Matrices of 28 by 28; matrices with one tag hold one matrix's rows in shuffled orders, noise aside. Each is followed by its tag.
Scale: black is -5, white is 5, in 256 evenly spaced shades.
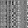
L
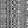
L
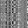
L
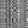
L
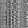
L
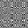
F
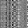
L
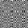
F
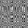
F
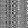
L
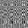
F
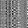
L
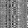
L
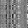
L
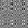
F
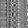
L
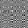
F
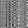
L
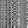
L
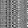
L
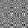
F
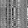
L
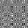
F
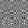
F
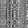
L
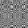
F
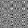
F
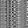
L
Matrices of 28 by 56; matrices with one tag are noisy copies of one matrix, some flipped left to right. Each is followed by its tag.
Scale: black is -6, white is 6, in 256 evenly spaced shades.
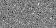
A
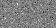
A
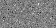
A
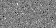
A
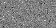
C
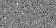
A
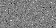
C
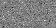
C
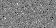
A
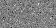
A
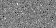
A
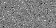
C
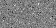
A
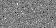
A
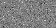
C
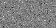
C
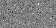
A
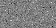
C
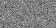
C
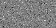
C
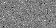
C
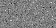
C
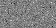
C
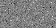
C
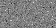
C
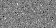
A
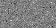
C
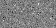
A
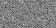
C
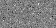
A
